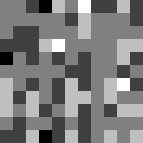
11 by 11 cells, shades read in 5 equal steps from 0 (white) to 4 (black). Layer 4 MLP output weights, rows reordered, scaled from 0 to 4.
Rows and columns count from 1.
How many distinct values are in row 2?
3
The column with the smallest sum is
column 10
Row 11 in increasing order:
1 1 1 1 2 2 3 3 3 3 4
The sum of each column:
23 27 24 26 24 20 23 23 21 17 23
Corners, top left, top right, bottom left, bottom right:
2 3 3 1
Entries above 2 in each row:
5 2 2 3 5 3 4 2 3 3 5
